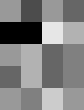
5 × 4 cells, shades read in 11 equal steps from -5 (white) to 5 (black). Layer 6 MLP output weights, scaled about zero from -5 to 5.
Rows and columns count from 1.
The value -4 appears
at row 2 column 3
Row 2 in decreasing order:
5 5 -2 -4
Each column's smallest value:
-1 -2 -4 -2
